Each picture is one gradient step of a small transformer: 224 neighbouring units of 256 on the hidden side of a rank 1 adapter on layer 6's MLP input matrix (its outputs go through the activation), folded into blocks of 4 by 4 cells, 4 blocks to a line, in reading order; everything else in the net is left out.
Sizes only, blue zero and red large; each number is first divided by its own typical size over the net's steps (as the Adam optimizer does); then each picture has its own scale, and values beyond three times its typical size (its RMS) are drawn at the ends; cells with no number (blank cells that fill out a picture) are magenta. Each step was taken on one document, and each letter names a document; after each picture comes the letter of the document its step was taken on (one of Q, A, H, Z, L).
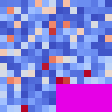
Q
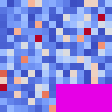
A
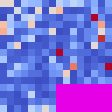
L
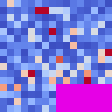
Q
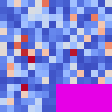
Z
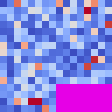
A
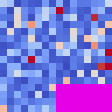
L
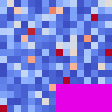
L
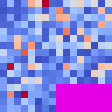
Z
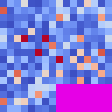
A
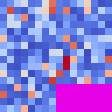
Q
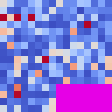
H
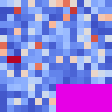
A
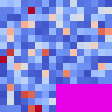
Z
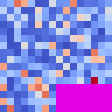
A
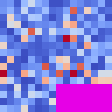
Q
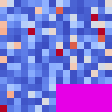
L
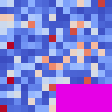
H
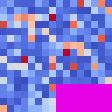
H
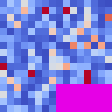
Q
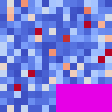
Q
